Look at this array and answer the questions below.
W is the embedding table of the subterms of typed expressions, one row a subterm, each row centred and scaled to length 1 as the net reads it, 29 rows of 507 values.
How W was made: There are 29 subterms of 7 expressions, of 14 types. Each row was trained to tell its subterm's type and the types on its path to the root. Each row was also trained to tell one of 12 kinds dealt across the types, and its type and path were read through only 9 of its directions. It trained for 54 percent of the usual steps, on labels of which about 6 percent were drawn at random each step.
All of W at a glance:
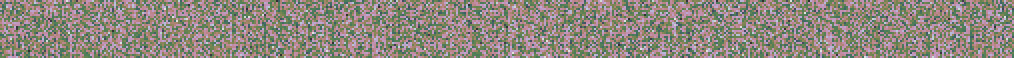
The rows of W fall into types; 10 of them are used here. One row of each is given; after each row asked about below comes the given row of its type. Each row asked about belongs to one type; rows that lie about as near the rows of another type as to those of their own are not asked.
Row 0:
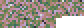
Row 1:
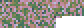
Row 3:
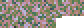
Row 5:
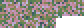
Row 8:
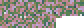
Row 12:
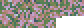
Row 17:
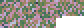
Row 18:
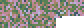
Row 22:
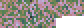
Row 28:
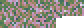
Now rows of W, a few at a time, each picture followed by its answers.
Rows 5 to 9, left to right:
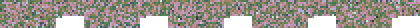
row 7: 5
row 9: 17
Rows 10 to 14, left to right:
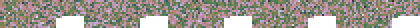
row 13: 22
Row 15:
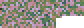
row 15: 8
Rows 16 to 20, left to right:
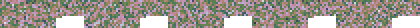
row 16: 12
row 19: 22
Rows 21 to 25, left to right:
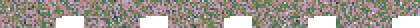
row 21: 17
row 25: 28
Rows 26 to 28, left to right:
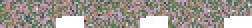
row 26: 5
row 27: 17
